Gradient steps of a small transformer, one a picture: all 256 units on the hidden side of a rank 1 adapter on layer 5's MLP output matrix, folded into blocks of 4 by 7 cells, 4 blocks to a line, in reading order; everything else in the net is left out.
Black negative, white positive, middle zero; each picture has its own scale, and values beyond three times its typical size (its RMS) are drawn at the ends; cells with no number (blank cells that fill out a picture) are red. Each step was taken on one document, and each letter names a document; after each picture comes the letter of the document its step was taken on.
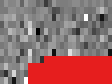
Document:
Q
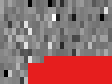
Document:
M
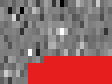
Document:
M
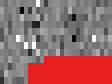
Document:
M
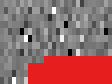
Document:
Q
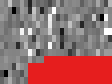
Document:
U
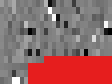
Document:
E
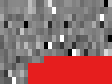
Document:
U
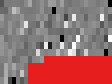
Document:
U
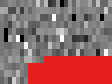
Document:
M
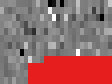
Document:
E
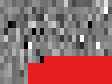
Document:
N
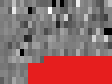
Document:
E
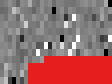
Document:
U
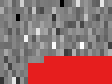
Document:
Q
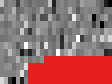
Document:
U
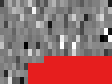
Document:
U
